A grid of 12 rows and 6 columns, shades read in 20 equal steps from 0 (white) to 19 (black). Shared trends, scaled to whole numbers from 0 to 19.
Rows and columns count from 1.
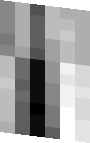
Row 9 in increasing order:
1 3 5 9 11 18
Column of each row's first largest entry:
3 3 3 3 3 3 3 3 3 3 3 3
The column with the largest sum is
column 3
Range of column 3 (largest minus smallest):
7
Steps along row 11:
up up down down up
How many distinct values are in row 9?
6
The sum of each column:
81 112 189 95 30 48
